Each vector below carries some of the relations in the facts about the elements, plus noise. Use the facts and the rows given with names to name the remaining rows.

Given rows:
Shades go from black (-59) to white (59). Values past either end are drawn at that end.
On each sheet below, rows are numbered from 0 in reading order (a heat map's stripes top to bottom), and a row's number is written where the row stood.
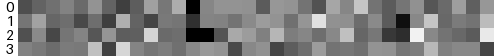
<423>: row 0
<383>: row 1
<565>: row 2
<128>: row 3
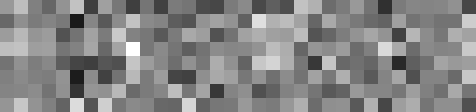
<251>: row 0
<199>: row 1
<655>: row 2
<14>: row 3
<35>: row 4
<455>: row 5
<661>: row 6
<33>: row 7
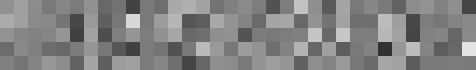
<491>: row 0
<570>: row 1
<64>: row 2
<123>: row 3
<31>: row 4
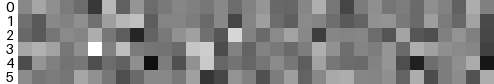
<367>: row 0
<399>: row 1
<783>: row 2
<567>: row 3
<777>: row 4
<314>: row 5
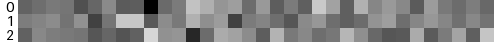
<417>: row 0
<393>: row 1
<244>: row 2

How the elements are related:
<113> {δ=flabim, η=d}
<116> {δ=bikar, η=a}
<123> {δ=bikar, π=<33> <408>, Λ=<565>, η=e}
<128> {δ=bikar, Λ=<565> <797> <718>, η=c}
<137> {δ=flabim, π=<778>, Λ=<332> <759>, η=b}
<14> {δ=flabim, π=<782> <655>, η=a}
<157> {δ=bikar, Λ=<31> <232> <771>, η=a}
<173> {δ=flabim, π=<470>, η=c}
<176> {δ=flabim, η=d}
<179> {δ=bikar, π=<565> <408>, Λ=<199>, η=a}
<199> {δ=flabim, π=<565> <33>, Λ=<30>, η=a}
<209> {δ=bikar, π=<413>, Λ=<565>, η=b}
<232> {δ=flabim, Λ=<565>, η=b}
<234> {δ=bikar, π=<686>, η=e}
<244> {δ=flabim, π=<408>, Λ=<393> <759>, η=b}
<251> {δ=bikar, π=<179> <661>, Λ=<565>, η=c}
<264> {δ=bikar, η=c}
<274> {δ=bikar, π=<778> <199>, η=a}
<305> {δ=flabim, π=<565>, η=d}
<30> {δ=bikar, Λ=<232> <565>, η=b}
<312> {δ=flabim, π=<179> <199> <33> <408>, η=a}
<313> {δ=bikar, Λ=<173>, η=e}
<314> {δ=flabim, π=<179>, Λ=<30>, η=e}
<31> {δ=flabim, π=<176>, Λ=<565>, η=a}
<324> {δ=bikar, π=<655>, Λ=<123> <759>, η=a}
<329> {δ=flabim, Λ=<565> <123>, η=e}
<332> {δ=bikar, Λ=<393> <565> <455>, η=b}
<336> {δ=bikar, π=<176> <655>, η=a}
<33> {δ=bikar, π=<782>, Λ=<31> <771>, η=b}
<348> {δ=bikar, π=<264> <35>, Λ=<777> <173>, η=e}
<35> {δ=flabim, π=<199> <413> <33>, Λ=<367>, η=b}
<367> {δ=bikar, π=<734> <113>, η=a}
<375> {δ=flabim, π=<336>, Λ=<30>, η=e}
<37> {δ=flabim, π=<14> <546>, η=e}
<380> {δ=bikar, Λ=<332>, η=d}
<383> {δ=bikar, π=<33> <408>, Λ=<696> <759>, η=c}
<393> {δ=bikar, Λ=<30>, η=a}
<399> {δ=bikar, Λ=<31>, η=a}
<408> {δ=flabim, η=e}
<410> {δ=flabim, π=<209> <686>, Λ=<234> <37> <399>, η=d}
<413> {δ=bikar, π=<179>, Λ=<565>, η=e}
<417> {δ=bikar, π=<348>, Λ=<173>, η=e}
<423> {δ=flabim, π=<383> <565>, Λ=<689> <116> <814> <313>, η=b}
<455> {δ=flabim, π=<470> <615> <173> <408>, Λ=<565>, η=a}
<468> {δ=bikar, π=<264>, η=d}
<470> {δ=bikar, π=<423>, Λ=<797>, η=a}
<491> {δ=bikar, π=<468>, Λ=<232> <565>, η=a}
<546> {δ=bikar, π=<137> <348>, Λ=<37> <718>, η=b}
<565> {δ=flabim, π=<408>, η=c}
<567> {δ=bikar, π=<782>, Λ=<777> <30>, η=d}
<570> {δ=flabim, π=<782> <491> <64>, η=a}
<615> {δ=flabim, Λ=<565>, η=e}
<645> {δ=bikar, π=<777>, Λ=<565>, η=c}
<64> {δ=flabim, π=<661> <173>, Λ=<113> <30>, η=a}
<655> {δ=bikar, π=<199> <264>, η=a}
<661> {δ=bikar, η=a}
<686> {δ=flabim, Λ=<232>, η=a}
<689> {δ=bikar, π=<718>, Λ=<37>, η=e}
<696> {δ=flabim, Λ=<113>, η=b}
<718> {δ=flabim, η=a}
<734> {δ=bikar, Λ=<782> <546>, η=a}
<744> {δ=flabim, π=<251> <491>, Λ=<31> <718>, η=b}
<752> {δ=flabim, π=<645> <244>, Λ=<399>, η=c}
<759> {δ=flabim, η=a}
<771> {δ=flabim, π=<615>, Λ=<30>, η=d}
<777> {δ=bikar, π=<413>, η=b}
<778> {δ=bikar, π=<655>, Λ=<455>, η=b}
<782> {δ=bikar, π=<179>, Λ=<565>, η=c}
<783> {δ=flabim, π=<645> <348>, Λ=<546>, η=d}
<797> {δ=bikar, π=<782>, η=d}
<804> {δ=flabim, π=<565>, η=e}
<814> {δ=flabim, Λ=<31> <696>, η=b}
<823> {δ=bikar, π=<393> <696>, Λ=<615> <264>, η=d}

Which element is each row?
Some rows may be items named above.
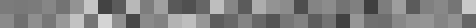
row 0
<305>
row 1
<380>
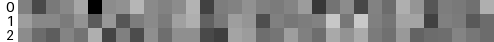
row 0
<759>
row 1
<64>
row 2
<752>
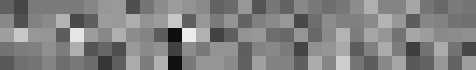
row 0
<313>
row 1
<686>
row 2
<778>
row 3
<744>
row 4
<423>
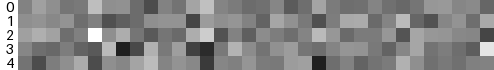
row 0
<823>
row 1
<137>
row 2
<567>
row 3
<804>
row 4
<718>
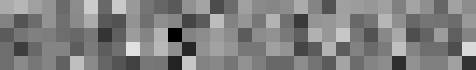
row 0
<336>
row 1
<37>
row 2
<423>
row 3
<408>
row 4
<546>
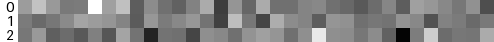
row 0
<797>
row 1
<771>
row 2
<383>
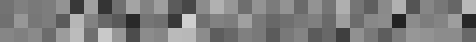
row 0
<455>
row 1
<546>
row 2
<380>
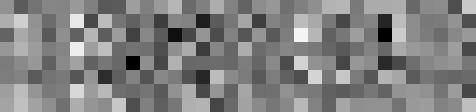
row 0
<375>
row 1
<782>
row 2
<179>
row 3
<797>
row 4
<413>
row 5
<173>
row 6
<797>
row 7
<324>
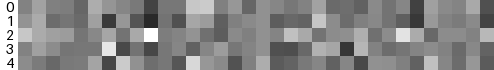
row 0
<468>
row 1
<645>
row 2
<14>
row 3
<470>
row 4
<264>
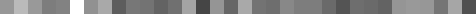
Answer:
<797>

